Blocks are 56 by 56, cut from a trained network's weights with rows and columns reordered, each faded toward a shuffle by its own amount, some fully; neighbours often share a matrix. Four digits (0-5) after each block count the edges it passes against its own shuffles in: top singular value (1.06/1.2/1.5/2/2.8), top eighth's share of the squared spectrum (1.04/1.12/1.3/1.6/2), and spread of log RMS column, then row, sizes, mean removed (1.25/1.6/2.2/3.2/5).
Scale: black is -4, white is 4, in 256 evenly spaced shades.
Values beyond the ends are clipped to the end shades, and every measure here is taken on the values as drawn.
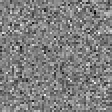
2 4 2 1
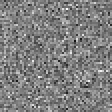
2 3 2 1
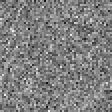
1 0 0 0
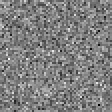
1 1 0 0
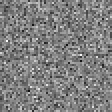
0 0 0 0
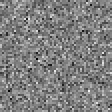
1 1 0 0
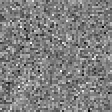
2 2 0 0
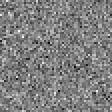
0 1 0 0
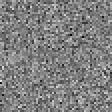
1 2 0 0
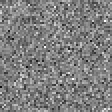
0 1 0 0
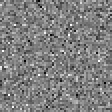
0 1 0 0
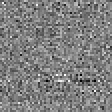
3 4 2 2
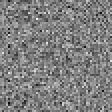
3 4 2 1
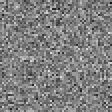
2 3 0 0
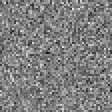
2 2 0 0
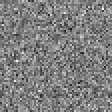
2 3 0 0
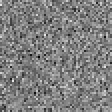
3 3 1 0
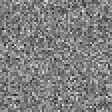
3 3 1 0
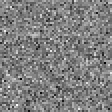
1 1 0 0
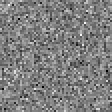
0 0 0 0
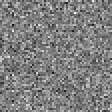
2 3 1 1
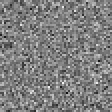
2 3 1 0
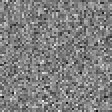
2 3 1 0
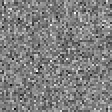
2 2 0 0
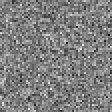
1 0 0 0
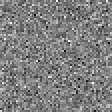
0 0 0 0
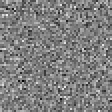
2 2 0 0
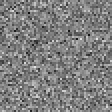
2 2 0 0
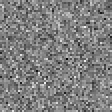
0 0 0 0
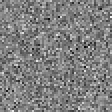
0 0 0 0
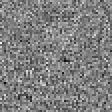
3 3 1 0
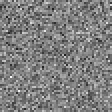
1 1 0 0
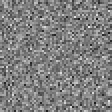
3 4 1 1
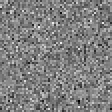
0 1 0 0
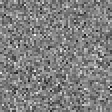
0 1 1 0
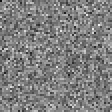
1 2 0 0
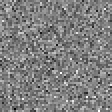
1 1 0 0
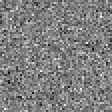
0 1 0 0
